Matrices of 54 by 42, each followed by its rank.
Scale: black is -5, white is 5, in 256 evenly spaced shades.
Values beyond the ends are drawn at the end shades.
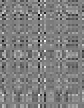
two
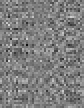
five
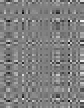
two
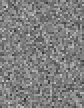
full rank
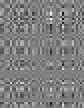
two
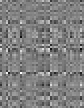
two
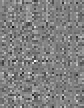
five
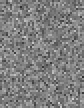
full rank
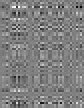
two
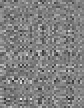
five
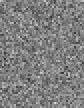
full rank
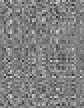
five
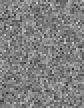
full rank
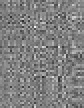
five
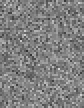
full rank
